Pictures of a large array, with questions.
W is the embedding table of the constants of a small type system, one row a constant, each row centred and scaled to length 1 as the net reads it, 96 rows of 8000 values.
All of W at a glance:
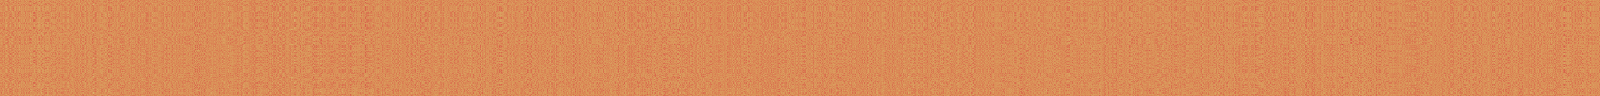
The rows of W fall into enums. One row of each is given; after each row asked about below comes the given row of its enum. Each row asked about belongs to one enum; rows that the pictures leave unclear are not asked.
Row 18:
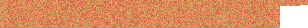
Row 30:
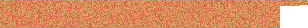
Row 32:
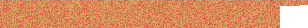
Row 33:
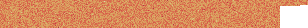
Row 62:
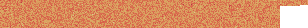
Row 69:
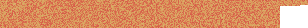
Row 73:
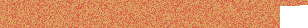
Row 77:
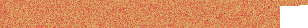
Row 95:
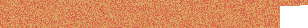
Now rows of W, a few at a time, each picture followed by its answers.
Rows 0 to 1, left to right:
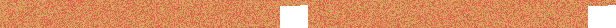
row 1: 30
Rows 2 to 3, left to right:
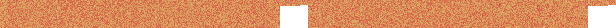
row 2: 18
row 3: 62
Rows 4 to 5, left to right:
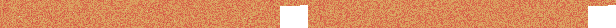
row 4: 32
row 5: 30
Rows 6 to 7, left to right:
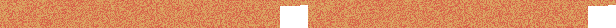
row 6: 69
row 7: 69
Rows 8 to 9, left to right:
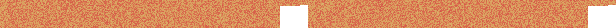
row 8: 18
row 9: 69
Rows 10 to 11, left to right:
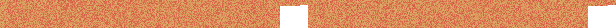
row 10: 18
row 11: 73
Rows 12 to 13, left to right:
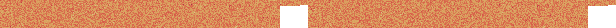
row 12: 62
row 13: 62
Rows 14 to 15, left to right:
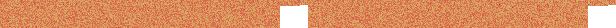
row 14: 95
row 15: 62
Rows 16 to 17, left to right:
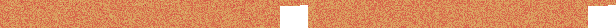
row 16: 95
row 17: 18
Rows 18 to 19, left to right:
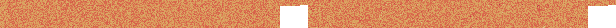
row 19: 62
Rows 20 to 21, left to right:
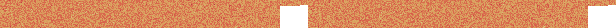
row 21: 62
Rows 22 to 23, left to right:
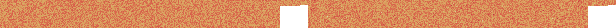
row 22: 69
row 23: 32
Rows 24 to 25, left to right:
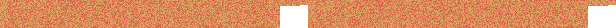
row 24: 18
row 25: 69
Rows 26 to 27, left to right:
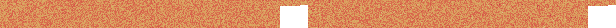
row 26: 69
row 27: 62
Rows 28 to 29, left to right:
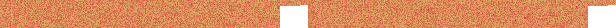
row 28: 62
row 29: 77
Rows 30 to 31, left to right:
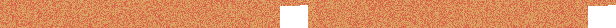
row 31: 18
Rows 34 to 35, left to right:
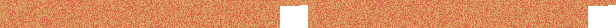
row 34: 69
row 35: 18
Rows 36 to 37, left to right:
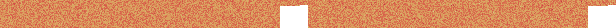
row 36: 73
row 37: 95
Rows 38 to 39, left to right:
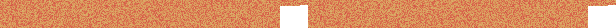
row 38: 30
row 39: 30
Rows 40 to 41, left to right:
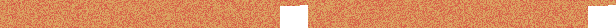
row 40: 73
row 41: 69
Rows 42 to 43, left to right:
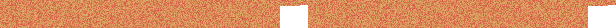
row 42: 30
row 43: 73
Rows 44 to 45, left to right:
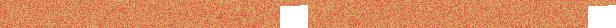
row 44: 77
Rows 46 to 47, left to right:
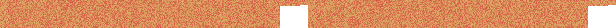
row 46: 18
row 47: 69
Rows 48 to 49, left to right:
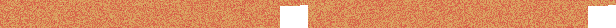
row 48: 95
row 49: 69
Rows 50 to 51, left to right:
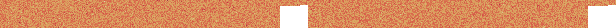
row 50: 33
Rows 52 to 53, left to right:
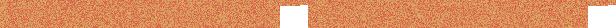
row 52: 18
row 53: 95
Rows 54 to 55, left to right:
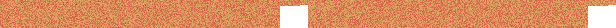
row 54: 95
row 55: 69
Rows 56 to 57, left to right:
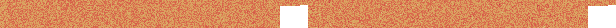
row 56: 18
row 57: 62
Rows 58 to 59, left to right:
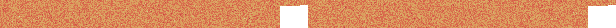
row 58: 32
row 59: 95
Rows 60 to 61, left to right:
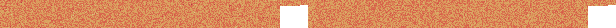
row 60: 62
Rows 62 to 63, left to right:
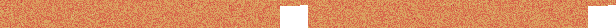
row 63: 95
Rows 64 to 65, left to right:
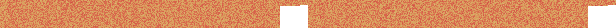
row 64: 18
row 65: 73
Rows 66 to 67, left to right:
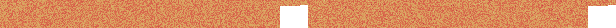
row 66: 69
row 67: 95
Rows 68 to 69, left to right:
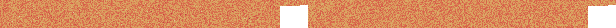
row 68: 32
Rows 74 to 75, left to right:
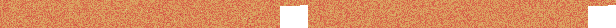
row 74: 32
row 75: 30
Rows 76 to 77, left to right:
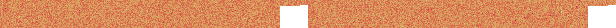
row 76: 32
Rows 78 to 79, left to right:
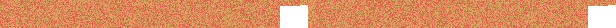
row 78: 95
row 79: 18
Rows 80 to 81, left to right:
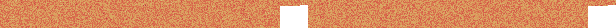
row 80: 95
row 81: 73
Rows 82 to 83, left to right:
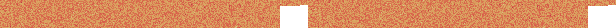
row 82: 62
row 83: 62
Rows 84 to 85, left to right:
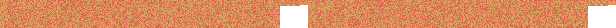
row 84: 18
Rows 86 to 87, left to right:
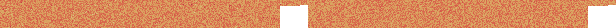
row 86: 62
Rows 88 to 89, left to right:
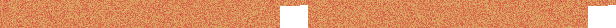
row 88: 32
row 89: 95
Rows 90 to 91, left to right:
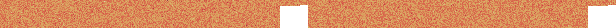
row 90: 33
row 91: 95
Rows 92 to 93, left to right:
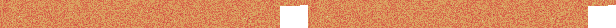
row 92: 32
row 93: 32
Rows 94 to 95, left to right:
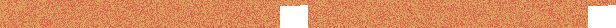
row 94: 69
